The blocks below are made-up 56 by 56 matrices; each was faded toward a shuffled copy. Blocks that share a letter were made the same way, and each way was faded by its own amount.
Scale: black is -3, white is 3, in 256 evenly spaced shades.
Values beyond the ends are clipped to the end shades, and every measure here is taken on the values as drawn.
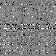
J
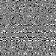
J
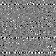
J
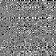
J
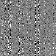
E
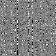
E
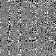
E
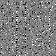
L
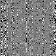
E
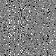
L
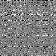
J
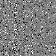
L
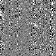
E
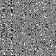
L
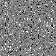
L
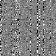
E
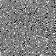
L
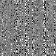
E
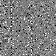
L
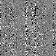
E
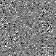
L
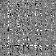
E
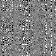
E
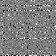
J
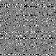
J
